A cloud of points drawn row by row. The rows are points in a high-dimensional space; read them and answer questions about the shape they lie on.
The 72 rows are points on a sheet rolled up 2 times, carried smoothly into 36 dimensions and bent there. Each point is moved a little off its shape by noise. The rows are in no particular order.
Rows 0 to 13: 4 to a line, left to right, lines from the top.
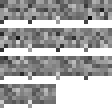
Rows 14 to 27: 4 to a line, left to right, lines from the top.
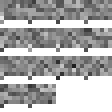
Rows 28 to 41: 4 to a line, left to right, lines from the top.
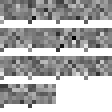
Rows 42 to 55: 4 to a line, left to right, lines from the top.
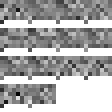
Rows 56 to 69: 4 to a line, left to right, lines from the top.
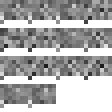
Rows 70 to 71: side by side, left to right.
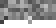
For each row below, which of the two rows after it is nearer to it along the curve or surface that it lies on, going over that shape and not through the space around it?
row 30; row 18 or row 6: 6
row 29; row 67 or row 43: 67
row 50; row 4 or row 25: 4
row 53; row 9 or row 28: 28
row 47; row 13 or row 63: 13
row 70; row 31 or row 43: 43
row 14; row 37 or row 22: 37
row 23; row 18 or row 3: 18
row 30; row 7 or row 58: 58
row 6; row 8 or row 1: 1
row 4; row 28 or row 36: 36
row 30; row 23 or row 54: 54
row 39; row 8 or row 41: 8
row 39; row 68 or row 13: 13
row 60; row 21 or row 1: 21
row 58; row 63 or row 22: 63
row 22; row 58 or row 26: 26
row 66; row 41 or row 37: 37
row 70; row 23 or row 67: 67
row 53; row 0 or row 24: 24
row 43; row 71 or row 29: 71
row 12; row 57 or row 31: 57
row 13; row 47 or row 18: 47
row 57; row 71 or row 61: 71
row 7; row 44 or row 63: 63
